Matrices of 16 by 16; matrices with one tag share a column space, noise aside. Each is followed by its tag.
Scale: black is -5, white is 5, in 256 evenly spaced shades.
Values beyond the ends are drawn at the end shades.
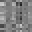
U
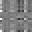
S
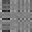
S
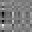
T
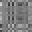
U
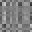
U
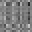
U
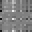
S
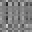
U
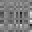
T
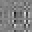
T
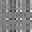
S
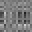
T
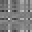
S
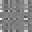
S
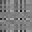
S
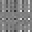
S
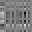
T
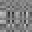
T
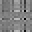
S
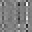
U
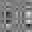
T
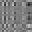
U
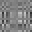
T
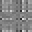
S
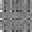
S
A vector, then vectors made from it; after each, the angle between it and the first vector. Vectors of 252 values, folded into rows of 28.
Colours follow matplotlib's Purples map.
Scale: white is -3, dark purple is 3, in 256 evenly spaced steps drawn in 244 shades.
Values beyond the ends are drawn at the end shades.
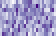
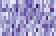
nearly parallel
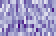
partly aligned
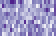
nearly opposite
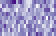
nearly opposite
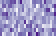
nearly opposite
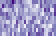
nearly opposite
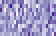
partly opposed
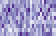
orthogonal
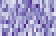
nearly parallel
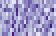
nearly parallel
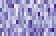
partly opposed
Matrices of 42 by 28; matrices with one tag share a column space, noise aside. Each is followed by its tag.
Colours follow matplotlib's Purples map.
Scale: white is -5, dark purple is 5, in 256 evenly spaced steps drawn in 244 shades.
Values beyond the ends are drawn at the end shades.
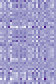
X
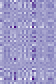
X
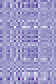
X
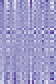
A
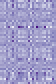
X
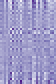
A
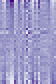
A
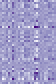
X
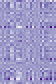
X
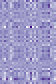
X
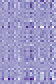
X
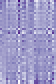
A
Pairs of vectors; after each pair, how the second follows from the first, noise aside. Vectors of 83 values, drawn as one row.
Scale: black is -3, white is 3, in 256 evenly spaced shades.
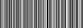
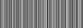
shrunk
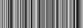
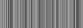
shrunk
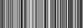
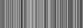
shrunk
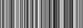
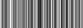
shuffled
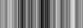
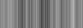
shrunk
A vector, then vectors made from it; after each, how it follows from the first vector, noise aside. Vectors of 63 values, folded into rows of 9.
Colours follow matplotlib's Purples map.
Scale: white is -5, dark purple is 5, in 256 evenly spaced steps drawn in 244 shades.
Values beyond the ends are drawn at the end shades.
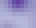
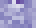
sign-scrambled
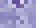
sign-scrambled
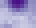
scaled up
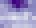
scaled up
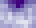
scaled up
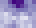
scaled up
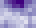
scaled up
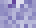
sign-scrambled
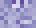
sign-scrambled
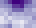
scaled up
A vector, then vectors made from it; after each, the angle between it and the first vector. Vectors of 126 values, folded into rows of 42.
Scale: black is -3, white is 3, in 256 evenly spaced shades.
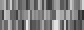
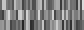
partly aligned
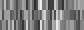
partly aligned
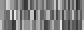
orthogonal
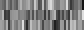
nearly opposite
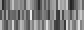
partly opposed
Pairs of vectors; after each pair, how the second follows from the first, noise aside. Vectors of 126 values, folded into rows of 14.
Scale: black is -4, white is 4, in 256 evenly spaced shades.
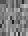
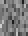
sign-scrambled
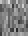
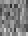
reversed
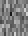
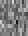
reversed
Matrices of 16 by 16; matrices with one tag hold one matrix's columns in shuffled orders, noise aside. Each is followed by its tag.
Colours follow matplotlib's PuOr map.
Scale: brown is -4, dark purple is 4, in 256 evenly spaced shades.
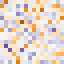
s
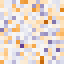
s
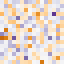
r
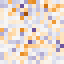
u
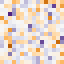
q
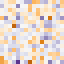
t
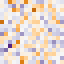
s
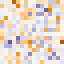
q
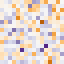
s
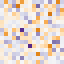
u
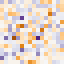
r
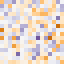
r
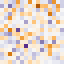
u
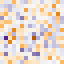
r
